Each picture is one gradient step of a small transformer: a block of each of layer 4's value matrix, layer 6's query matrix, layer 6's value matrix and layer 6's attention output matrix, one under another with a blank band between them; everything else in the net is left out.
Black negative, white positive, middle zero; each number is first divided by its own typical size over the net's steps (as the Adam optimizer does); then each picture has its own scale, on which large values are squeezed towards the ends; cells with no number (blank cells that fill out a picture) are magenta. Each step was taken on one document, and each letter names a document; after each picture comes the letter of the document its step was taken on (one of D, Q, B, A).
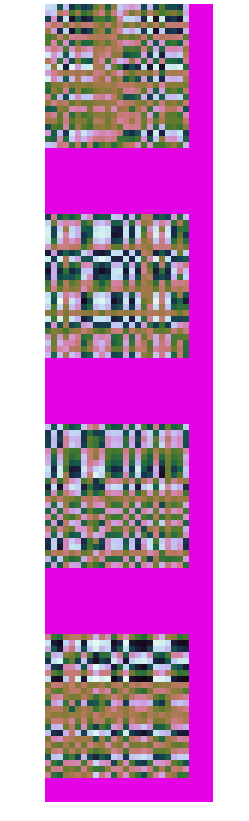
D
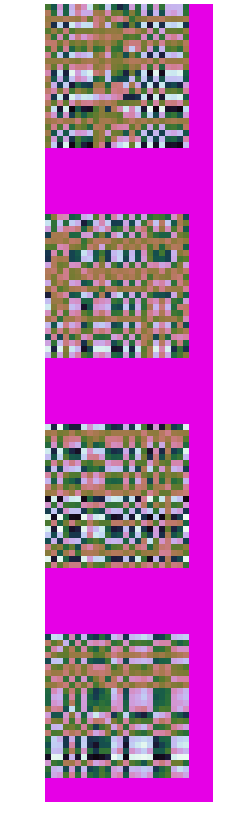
D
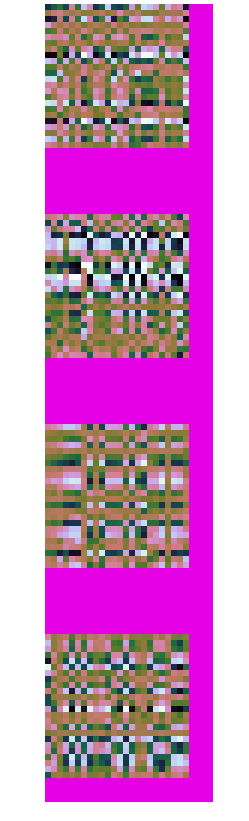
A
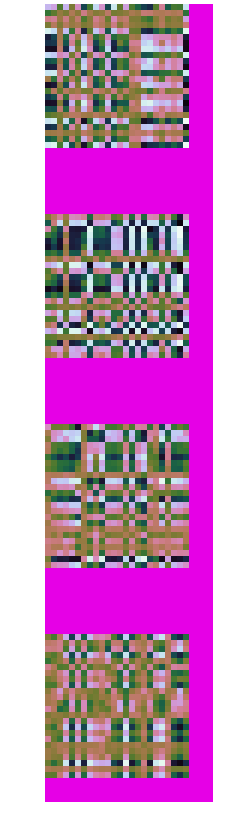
A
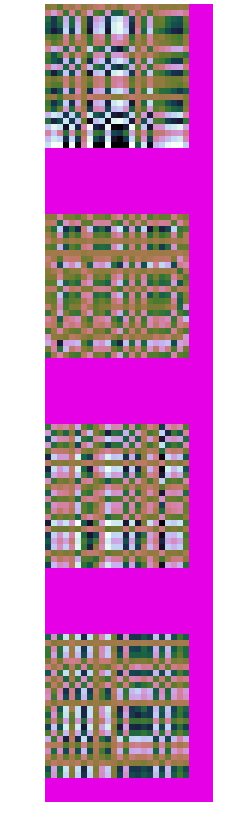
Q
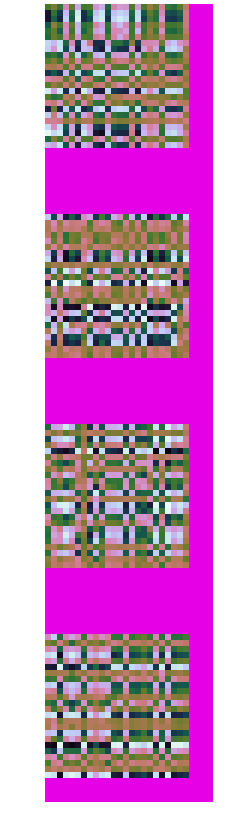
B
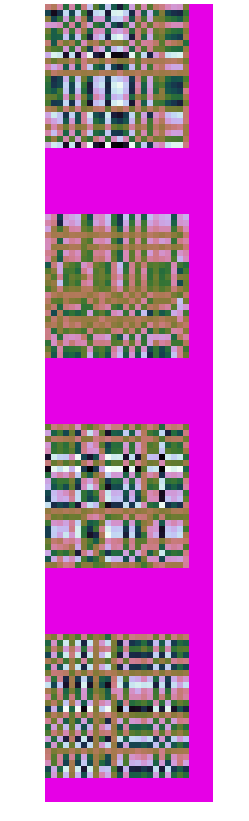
Q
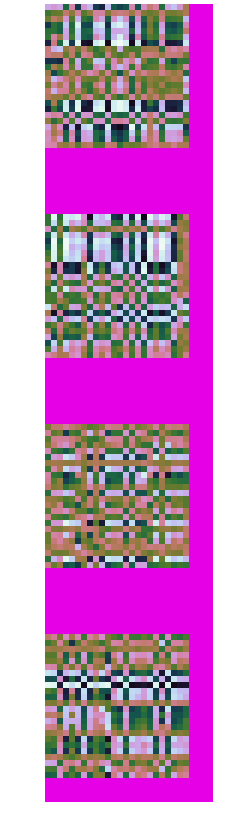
B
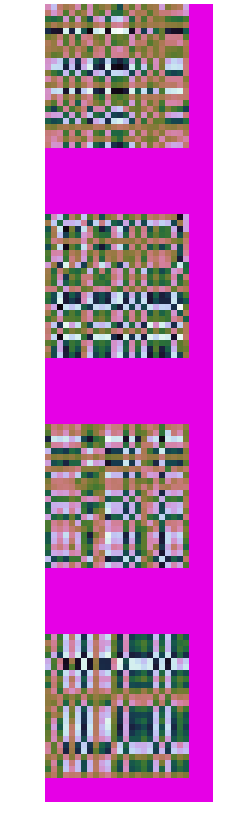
B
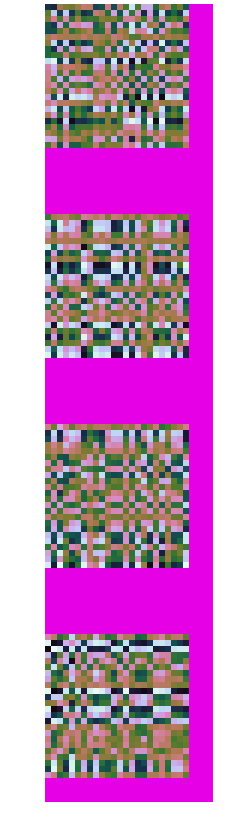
D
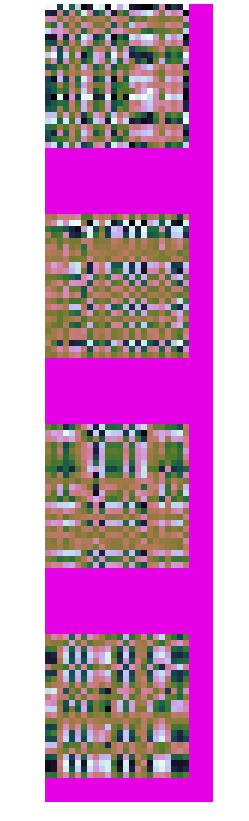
A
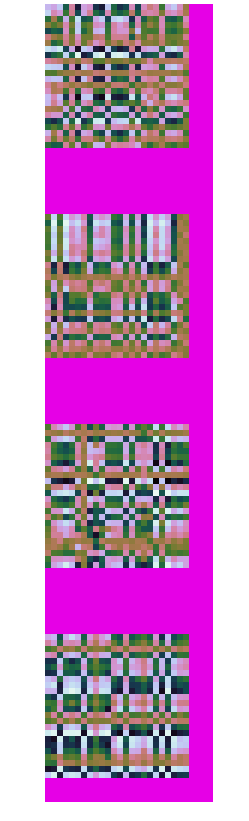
B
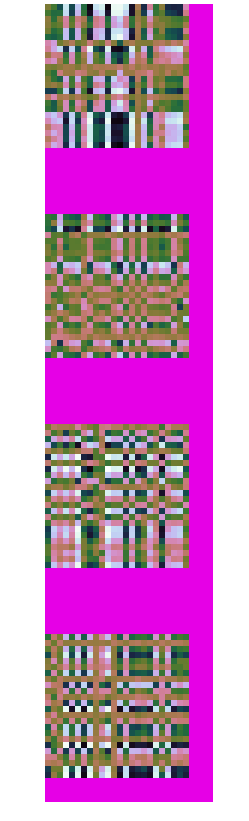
Q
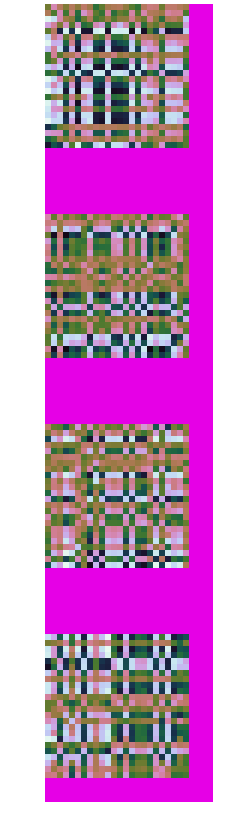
B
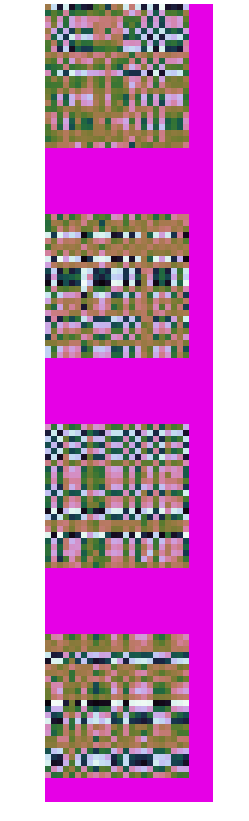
D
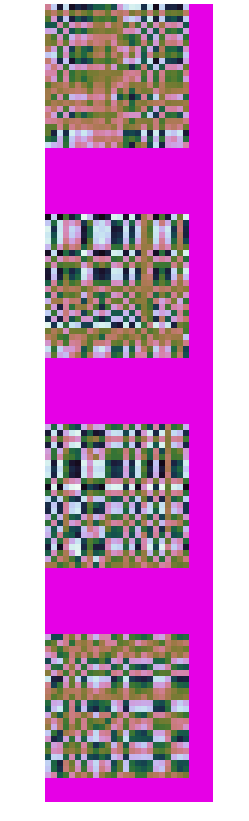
D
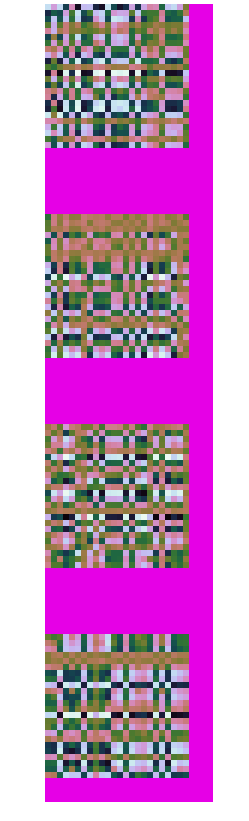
B
